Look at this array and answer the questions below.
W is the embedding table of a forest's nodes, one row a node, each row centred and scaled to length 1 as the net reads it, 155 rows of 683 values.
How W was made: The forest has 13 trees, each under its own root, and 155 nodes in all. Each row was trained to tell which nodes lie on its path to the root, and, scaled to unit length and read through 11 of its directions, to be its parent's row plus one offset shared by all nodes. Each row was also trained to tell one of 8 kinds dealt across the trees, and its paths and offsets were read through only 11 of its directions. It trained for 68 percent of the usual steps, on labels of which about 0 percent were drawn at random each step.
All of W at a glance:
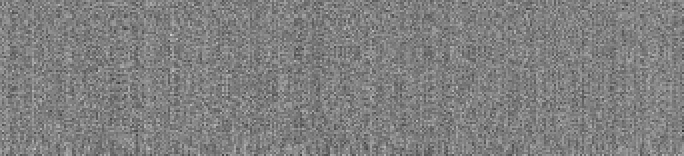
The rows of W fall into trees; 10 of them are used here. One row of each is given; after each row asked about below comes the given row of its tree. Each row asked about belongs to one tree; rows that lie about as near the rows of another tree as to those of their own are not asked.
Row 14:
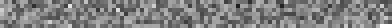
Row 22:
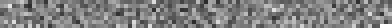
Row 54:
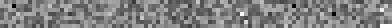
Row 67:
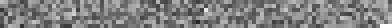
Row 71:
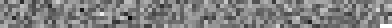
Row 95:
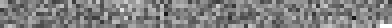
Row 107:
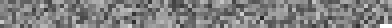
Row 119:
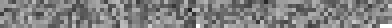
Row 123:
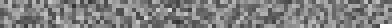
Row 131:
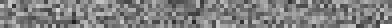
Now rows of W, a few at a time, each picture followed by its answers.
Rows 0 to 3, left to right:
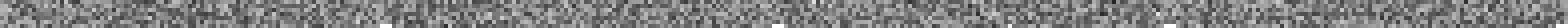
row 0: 67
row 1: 123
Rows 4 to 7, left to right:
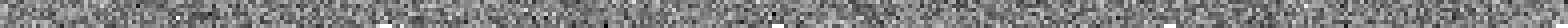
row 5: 107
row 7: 22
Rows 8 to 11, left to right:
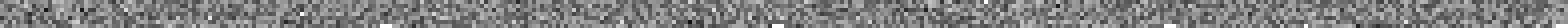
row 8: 107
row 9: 131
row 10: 14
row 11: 123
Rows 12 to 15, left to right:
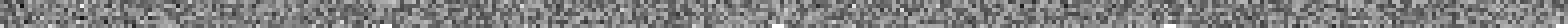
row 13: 22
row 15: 95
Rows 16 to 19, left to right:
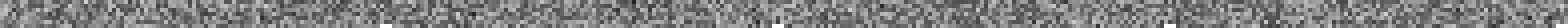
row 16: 14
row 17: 54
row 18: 119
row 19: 123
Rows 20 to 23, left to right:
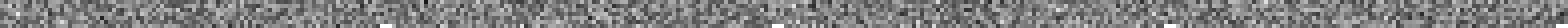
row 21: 131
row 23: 107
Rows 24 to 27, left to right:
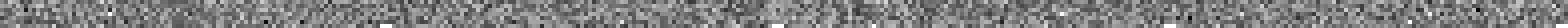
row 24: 107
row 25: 71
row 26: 54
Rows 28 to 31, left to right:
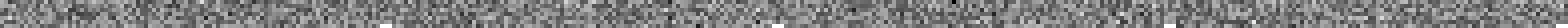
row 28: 95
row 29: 95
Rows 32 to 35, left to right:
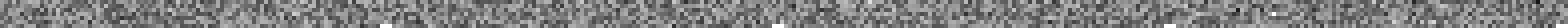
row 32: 67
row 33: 71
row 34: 107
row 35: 54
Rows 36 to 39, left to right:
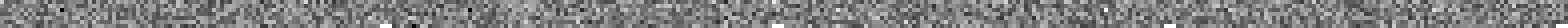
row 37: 123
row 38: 131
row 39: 107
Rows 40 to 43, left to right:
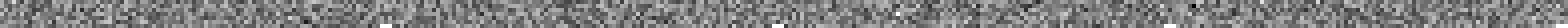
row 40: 71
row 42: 107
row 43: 22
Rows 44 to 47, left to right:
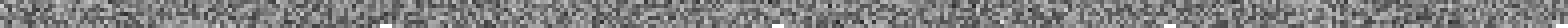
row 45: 123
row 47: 95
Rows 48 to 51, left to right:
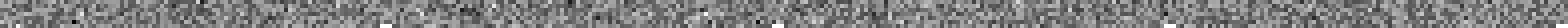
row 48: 54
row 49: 71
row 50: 14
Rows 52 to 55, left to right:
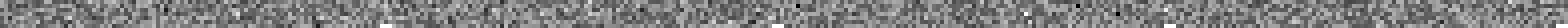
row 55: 119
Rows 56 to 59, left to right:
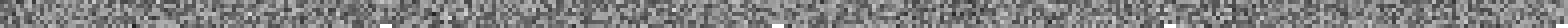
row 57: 67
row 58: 54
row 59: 54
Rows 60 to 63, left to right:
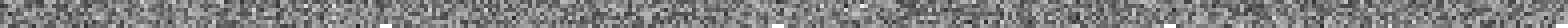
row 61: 123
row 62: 131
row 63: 22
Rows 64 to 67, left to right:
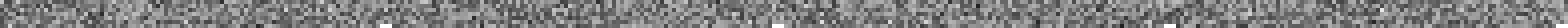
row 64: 123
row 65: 119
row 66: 107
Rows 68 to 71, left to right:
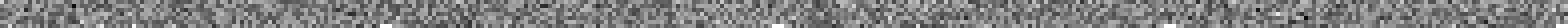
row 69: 95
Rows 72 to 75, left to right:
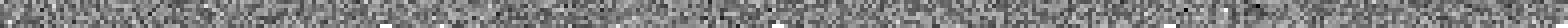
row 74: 14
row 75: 54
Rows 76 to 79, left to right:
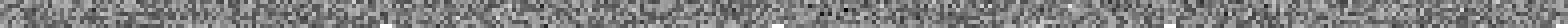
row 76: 67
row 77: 14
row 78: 54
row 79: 71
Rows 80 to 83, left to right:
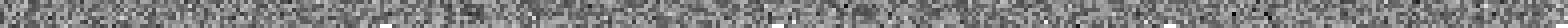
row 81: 54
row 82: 71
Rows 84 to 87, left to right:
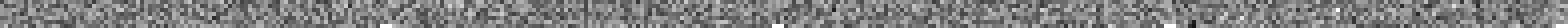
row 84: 131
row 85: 67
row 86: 67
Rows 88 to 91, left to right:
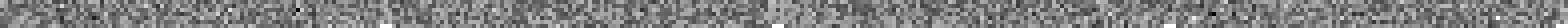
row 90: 22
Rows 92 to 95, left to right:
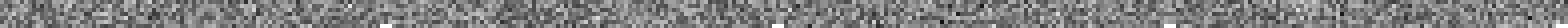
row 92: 71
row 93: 131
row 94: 71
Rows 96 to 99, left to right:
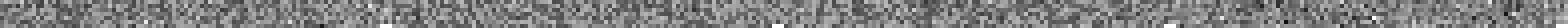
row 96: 54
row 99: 54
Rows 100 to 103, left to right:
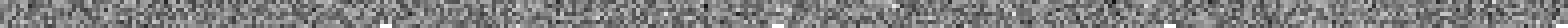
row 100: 22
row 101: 71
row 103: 14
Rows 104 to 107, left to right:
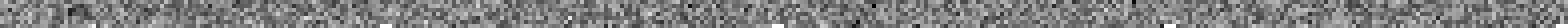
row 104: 54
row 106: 71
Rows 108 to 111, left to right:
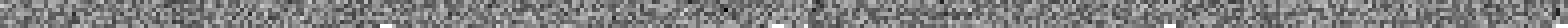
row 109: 14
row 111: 14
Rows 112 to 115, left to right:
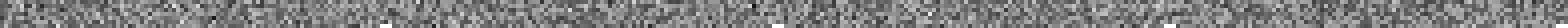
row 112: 123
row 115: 95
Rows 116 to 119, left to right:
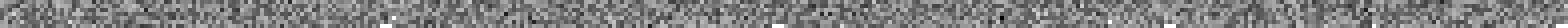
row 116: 67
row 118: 54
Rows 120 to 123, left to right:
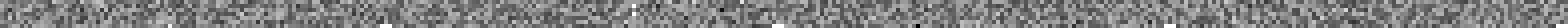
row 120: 107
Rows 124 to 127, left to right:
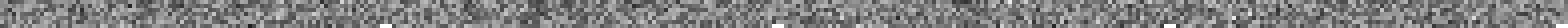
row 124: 107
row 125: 67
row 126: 107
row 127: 67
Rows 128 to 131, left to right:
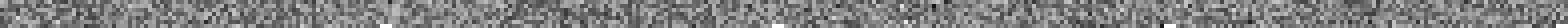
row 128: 22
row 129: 67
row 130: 131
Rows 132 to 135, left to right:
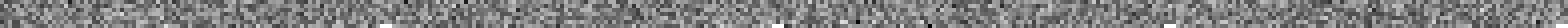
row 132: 123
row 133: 95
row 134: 123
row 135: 67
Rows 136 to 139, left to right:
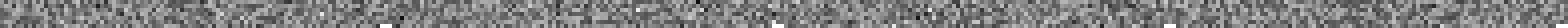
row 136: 123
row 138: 131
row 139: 123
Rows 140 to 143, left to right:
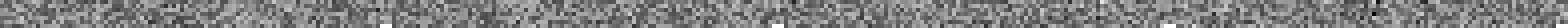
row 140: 71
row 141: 123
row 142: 123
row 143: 54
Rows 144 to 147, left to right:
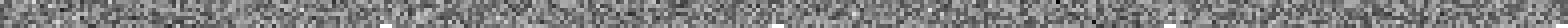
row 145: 14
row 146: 71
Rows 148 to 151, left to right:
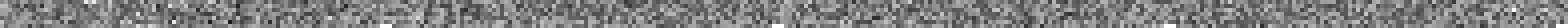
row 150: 22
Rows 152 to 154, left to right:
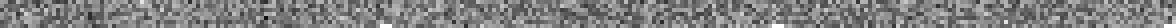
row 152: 14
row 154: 95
